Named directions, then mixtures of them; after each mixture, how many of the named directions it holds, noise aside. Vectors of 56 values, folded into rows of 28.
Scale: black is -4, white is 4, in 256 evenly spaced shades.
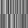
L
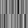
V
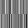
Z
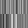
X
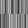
three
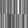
one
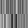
one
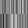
one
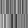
one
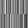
three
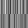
two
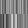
one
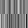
three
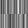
one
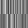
one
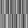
three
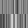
three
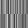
one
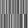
two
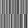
two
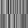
one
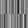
one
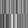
one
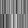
one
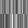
two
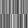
three
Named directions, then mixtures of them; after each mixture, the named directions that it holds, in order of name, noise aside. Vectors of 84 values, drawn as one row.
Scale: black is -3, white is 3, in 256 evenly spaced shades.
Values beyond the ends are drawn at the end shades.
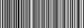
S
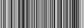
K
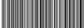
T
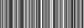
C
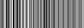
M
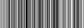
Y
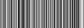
K, S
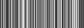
K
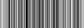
Y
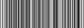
C, S, Y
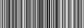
K, Y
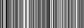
C, K, M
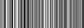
M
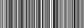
C, Y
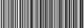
S, T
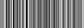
M, Y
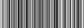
S, T, Y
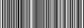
S, T
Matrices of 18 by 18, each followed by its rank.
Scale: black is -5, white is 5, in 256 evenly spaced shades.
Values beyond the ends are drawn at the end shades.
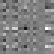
two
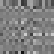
two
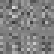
three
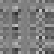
two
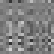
two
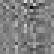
three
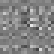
three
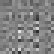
three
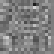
three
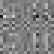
three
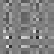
two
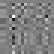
two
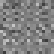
three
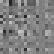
three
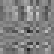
two
